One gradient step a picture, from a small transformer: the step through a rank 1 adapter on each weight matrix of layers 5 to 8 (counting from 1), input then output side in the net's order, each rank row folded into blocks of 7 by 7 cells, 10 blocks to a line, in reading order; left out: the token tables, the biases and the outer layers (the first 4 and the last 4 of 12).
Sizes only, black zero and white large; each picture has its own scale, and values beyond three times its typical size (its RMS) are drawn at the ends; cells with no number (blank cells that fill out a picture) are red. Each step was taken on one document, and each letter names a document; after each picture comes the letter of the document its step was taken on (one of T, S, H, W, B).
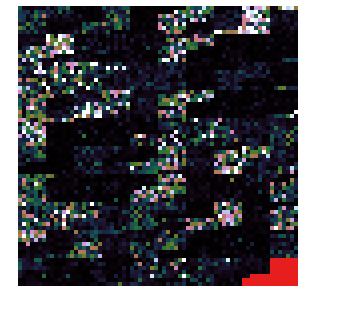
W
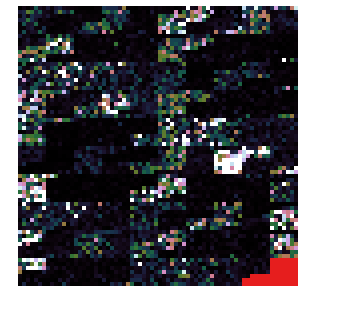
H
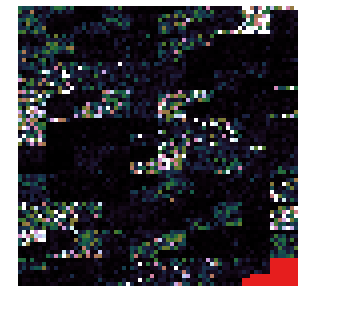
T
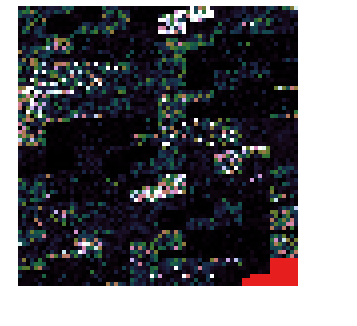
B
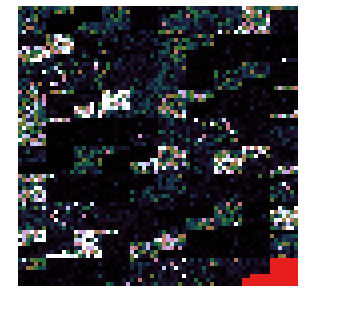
T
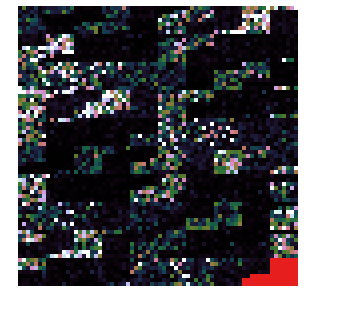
H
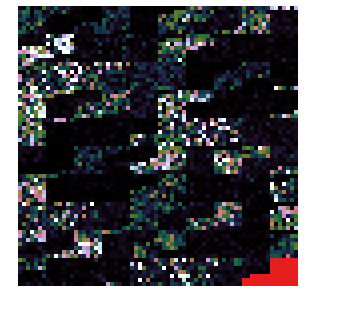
H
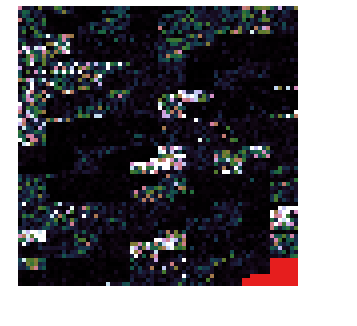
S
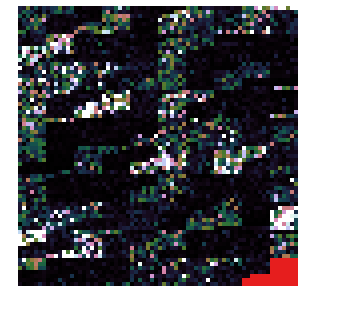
S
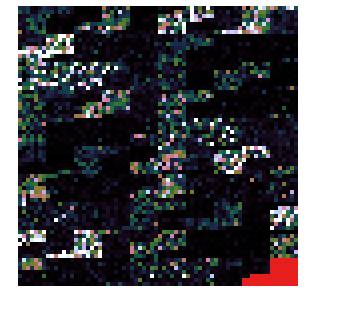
B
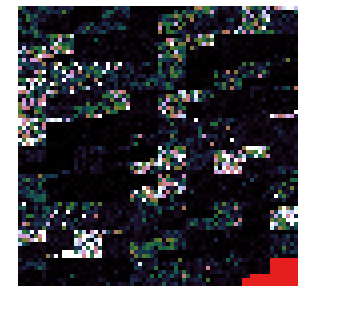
S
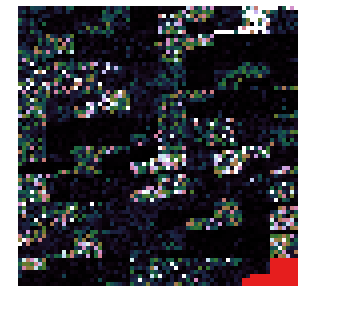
B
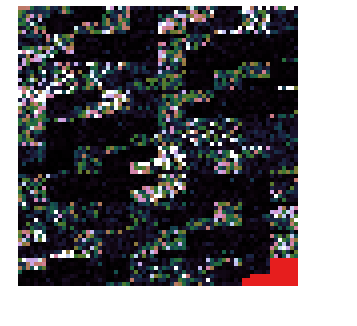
S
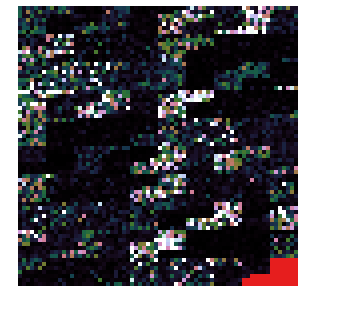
B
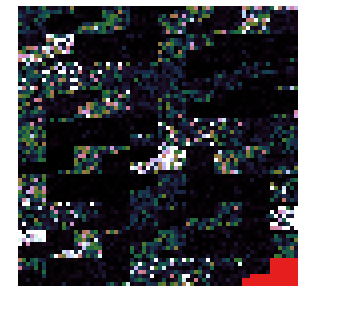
H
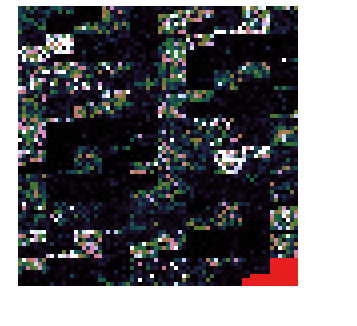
T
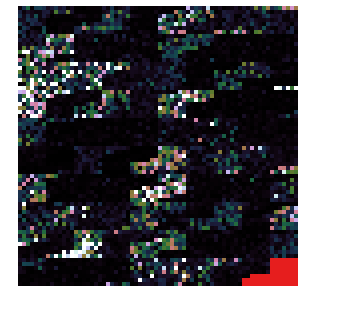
S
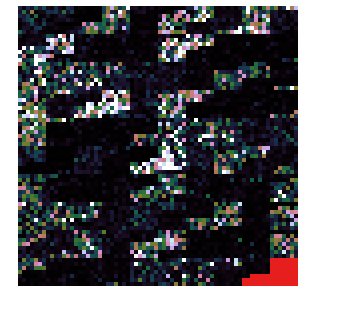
W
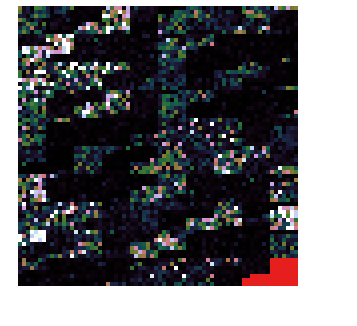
S
